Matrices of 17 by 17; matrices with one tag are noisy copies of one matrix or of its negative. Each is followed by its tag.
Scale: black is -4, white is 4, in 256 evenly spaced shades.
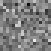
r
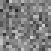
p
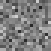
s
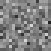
s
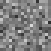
s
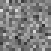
p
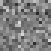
r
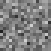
s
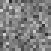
p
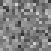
r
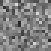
r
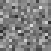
s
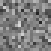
r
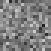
p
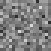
s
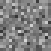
s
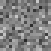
s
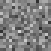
s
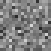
s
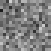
p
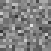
s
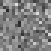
r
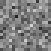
s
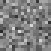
s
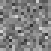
s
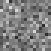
p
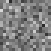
p
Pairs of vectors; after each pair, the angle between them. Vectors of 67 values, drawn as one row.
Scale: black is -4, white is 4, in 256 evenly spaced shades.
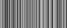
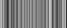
partly aligned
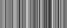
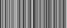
partly aligned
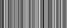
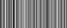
orthogonal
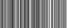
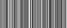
orthogonal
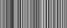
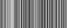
nearly opposite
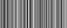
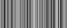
partly aligned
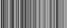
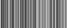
nearly parallel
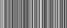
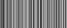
nearly opposite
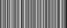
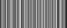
nearly parallel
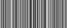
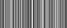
partly aligned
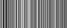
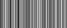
orthogonal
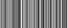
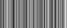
orthogonal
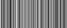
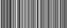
nearly parallel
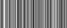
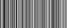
nearly opposite
